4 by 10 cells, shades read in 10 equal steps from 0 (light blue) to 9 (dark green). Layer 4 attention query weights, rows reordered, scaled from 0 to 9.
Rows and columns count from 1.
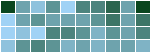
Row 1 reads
9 3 1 4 0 5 5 7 3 9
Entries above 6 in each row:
3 0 0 0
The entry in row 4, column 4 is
4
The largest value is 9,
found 2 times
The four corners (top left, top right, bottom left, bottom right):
9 9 1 2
